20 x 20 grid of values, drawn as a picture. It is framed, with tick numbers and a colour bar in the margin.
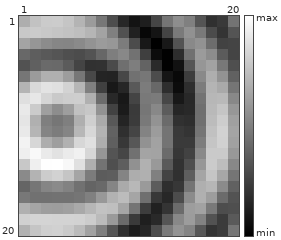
Lone odd cells: none. Ninth with the lowest average: top middle. Rings: centred on the middle left. Odd rows or columns: none.
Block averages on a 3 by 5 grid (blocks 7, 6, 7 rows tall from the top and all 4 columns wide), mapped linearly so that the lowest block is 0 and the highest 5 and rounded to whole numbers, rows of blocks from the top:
42102 / 55114 / 44212
